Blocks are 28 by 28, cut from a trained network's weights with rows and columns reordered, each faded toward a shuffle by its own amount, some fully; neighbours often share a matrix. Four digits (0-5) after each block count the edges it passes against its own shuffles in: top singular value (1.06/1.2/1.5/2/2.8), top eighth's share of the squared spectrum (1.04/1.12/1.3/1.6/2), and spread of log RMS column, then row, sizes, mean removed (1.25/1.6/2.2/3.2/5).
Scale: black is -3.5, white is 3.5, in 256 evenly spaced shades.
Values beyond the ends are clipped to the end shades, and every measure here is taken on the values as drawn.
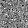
0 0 0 0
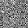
3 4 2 1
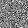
0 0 0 0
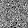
0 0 0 0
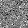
1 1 0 0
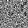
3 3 1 1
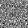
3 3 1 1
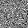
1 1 0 1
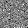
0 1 0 0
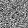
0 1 0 0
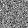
0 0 0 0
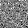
0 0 0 0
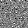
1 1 0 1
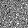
0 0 1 0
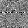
3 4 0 1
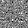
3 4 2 1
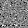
2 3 0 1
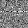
2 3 0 1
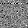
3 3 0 1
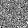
0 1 0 0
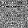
3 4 1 1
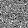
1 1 0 0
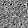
2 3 0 1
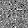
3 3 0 1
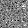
2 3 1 1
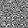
3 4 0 1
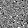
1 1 0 0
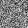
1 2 0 0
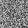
0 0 0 0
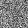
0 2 0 0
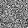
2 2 0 1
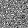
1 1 0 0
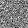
1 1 0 1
